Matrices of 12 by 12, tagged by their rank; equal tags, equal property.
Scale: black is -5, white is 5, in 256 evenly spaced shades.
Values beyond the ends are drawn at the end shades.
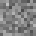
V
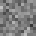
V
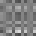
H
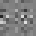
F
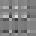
H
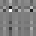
H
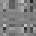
F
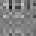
F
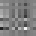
H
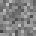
V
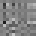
F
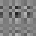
H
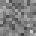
V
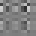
H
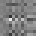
F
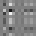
H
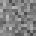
V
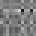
F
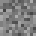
V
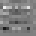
F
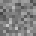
V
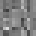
F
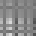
H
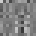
F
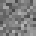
V
